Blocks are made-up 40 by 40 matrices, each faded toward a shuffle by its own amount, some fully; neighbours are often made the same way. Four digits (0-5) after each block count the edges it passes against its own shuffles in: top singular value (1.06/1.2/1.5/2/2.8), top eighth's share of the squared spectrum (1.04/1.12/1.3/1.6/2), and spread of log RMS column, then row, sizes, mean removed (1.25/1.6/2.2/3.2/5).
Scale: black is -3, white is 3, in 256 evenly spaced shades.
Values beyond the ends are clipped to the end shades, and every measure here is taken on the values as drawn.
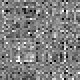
4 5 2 2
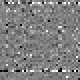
4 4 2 2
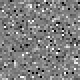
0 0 0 0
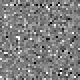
2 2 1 1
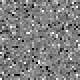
0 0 0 0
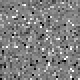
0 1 0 0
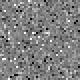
0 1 0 0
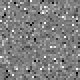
0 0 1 0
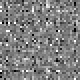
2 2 2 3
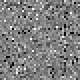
1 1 1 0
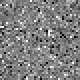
0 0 0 0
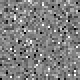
0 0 1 0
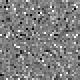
1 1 0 1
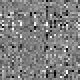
2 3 3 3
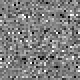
1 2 0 3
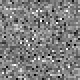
0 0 0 0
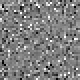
3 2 1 1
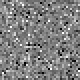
0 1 0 0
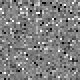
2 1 0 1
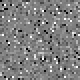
0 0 0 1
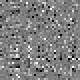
3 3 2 1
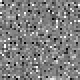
1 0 0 0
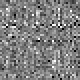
3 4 2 2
